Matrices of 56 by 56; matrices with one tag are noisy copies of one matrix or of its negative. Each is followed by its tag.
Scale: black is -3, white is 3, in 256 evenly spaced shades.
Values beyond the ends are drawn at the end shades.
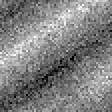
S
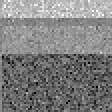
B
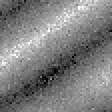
S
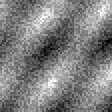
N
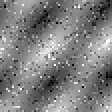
N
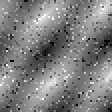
N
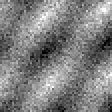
N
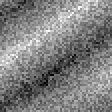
S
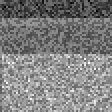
B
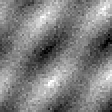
N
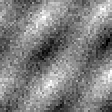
N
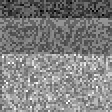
B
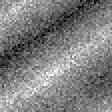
S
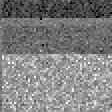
B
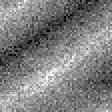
S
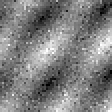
N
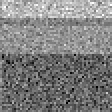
B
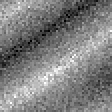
S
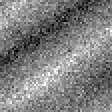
S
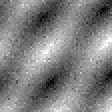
N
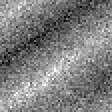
S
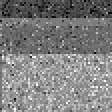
B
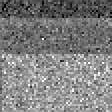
B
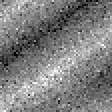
S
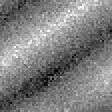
S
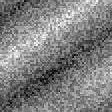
S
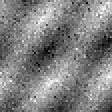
N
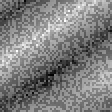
S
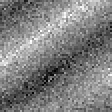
S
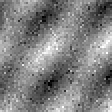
N
